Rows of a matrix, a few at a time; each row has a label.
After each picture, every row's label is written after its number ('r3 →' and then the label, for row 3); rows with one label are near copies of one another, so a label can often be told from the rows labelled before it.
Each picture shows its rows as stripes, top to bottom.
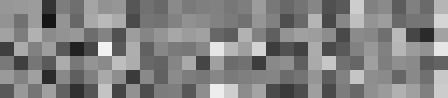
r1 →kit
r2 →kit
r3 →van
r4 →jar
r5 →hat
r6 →kit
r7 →jar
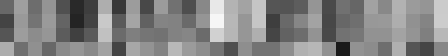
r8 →jar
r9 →jar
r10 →jar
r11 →van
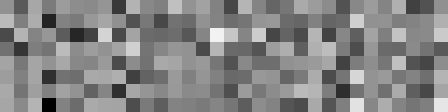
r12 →van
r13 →kit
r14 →jar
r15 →hat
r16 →van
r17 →kit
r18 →van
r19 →kit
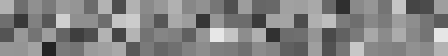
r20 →van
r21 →hat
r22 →jar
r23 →kit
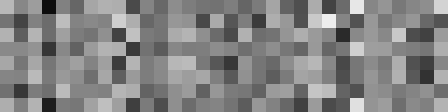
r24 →kit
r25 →hat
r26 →van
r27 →kit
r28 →van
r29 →van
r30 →hat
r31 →kit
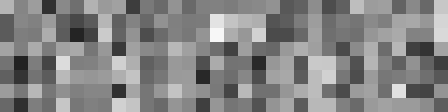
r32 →kit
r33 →jar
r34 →jar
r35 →van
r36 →hat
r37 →hat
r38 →van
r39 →hat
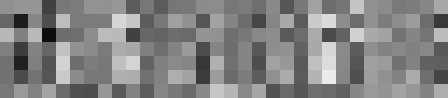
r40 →kit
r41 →hat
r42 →kit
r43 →hat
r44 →hat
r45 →hat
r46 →jar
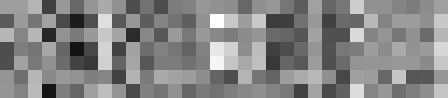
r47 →kit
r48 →jar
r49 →kit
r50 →jar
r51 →jar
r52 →van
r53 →kit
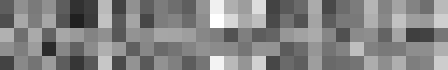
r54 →jar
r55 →jar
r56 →van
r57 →kit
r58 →jar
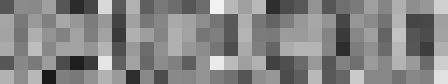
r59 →jar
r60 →van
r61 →van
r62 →van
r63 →jar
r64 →kit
